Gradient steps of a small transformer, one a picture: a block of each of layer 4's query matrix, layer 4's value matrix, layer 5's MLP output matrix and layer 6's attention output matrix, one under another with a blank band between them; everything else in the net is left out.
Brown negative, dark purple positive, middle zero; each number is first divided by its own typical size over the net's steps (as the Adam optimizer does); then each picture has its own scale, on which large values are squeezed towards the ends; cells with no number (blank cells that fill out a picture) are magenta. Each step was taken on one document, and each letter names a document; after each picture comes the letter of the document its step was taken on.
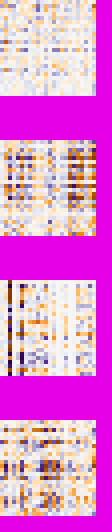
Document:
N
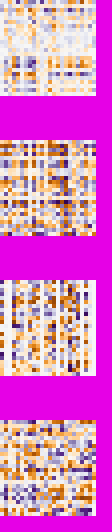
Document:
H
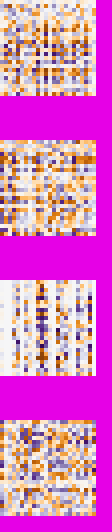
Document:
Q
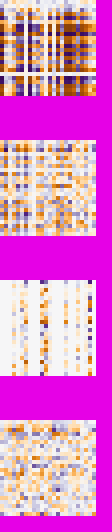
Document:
Q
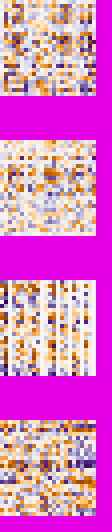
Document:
H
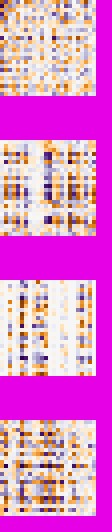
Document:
N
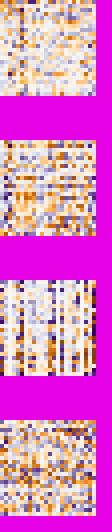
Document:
H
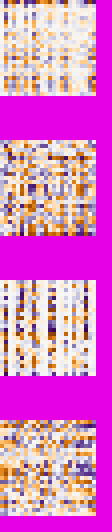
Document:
H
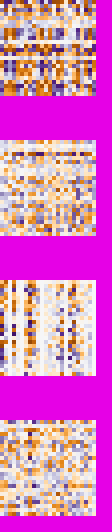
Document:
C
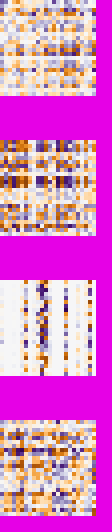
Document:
Q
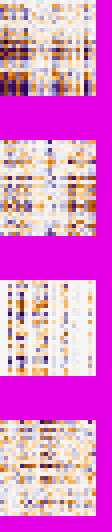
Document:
N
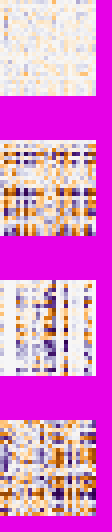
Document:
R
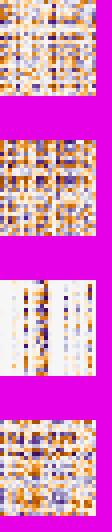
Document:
Q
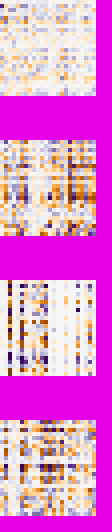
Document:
N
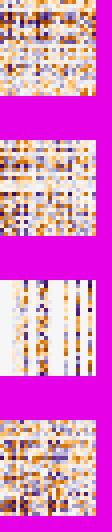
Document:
Q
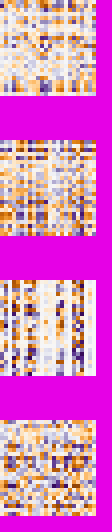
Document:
C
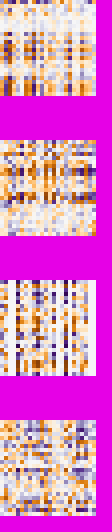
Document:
H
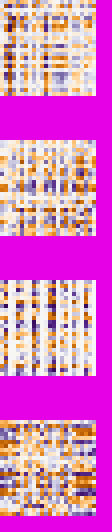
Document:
H
